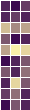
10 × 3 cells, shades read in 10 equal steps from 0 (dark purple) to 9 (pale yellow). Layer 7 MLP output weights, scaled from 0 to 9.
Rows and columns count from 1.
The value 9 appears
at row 5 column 2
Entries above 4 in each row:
0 0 3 0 3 0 0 1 0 0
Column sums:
24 33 30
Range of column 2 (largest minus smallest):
9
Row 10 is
0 3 1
